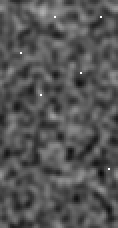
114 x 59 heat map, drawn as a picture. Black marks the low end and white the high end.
Neither half mirrors the other. The texture is blotchy. There are six isolated cells, each far higher than the cells round it. The distribution is heavy-tailed on both sides.
